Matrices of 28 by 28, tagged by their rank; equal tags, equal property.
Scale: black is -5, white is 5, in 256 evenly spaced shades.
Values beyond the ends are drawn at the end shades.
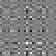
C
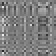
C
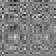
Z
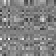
Z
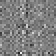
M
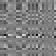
C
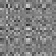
Z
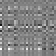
C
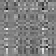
Z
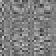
Z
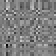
Z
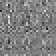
M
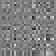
Z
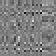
Z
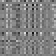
C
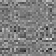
M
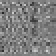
M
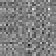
M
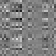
C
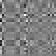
C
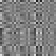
C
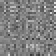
M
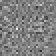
M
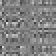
Z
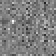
M
